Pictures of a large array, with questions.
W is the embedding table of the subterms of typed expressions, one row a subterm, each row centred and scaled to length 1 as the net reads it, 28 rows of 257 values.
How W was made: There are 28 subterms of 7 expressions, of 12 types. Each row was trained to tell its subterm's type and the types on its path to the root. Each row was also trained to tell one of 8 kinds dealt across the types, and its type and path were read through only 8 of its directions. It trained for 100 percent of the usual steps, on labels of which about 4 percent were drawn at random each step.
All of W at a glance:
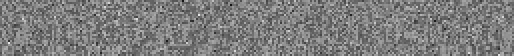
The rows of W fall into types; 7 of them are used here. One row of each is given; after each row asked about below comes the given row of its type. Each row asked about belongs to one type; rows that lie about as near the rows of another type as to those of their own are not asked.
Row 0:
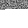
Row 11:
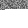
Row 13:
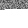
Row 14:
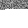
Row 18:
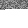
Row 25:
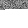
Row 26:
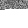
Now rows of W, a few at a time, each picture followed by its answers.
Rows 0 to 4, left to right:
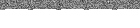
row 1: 11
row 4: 18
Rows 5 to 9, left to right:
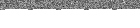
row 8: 13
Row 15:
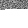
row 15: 18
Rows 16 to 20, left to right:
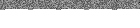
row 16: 18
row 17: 0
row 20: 14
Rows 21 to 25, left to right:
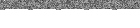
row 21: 14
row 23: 0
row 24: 0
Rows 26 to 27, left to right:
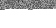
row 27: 25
